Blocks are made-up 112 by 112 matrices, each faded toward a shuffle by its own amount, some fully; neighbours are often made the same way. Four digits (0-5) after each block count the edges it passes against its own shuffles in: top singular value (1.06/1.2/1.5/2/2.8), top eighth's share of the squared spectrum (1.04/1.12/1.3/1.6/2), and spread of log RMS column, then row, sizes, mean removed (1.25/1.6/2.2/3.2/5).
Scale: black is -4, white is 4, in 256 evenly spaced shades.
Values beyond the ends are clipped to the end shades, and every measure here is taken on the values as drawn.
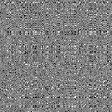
5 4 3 3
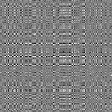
5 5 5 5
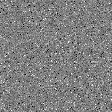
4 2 1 0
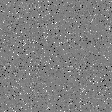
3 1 0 0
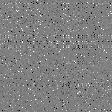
4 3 1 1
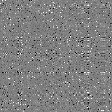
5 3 2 2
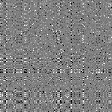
5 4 3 3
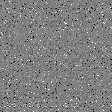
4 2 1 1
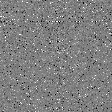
2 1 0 1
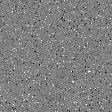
0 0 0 0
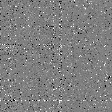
2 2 2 1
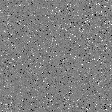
1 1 1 0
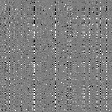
5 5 3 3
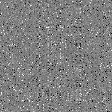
4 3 2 1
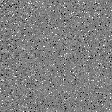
3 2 1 0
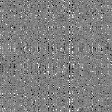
5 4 3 2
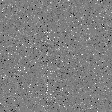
2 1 0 0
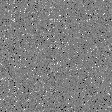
3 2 0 0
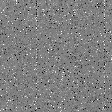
3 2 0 0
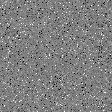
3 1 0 0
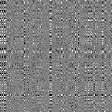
5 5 4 3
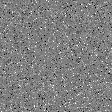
0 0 0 0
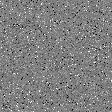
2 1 0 0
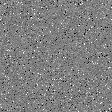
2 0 0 0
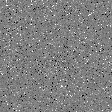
2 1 0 0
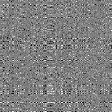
5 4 3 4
